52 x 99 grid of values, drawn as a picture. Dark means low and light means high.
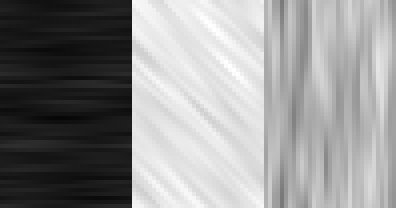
It is made of 1 by 3 panels. Panel 1,1: very low, streaked across, faint in contrast. Panel 1,2: very high, slanting down to the right, faint in contrast. Panel 1,3: high, streaked downward.
